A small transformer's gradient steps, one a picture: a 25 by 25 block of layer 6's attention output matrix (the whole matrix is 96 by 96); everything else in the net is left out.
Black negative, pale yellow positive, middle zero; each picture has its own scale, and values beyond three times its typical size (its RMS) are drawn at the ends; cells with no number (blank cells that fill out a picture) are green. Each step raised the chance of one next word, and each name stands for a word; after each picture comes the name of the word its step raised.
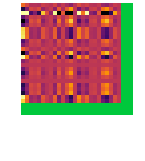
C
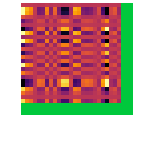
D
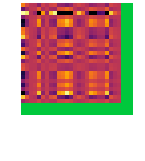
C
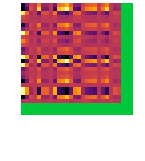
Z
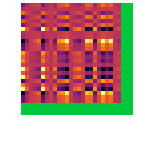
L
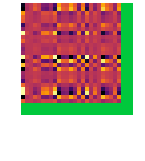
Z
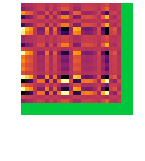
L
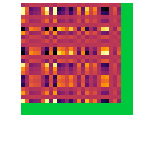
D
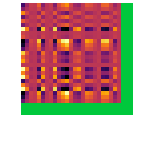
L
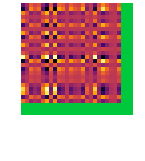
Z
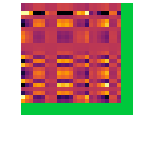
C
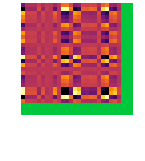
Z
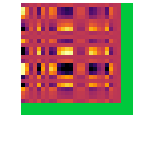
D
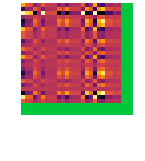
C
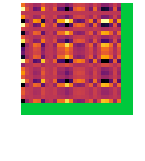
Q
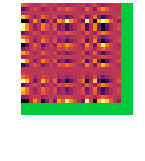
Q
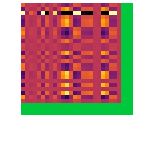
C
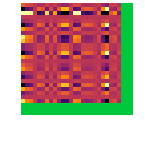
C
